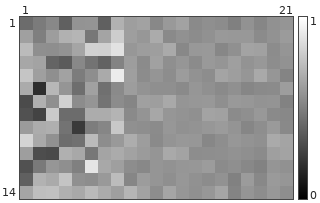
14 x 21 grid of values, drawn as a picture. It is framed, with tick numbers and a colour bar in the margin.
Values change most from cell to cell in the middle left. No overall slope runs across the table. The halves do not mirror each other. A vertical seam about 40% of the way across splits the table, and the right part is calmer. Overall the values sit about 60% of the way up the scale. The ninth with the lowest average is the middle left. A few values lie far out on both sides of the bulk.
